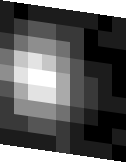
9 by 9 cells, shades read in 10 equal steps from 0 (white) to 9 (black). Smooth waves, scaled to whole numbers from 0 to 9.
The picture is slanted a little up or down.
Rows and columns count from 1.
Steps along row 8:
same down same up up up same down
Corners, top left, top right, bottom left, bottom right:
8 8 8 9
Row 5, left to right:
4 1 0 0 3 6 7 8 9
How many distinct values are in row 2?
4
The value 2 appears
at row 4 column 2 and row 4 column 4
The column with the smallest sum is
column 3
